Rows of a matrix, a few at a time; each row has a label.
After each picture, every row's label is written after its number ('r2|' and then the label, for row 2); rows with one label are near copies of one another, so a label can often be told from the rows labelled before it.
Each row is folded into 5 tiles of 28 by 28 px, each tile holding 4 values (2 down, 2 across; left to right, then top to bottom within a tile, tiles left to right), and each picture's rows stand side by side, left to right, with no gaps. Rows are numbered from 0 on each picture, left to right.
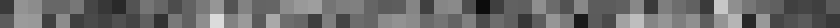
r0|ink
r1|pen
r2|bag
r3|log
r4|pen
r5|ink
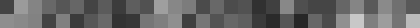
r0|ink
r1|ink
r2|pen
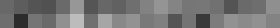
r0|pen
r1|bag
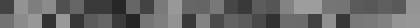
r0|ink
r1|ink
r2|bag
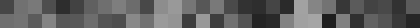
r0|log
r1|ink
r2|ink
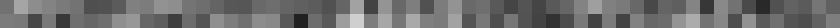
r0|bag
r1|bag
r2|pen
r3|ink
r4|bag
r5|log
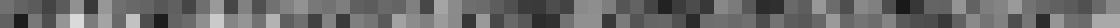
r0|pen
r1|pen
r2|bag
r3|ink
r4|ink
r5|log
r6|log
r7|bag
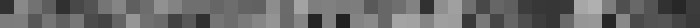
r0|log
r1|bag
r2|bag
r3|ink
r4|ink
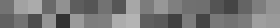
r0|bag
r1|bag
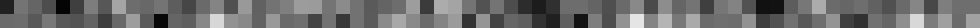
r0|log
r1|pen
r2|bag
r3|ink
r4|pen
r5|log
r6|pen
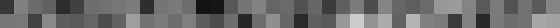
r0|log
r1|log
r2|pen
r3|bag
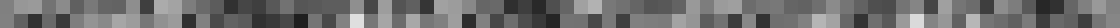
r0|bag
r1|ink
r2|pen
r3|ink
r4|bag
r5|bag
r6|pen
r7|log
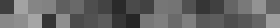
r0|ink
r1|log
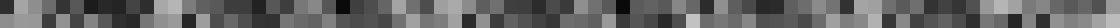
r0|ink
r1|ink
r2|log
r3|ink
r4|log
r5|log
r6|ink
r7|bag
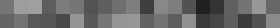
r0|bag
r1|log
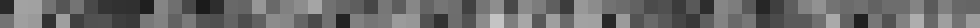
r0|ink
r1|log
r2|bag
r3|pen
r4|ink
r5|log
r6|pen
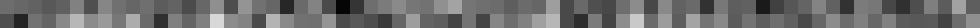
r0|pen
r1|pen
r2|log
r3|bag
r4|pen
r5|log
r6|log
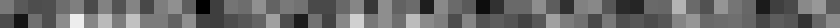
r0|pen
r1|log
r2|pen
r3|log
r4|log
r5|log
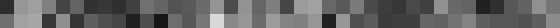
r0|ink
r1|pen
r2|ink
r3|log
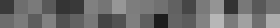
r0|log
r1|pen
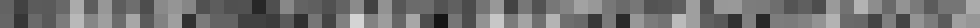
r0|pen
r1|ink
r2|pen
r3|pen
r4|bag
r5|bag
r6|bag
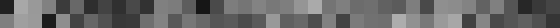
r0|ink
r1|log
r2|bag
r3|ink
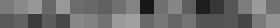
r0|bag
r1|log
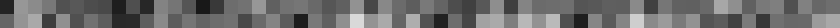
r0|ink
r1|log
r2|pen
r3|pen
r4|pen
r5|bag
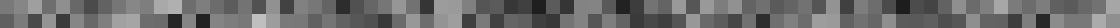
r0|bag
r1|bag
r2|log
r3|ink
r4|log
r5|bag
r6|log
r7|bag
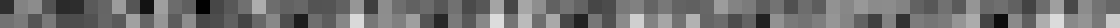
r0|log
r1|log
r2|pen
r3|pen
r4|pen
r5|bag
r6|bag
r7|pen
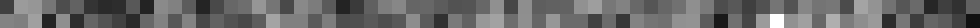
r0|ink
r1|log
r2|log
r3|pen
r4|bag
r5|pen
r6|ink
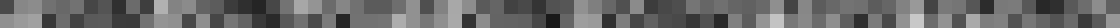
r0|ink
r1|ink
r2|bag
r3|ink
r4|ink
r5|pen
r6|pen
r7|log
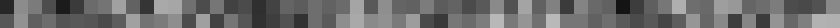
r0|log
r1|ink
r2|pen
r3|pen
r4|log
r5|bag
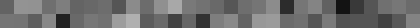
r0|bag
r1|bag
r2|log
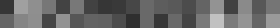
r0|ink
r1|pen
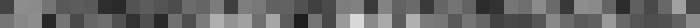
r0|ink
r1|pen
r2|pen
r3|log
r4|log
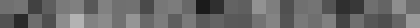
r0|pen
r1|log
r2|log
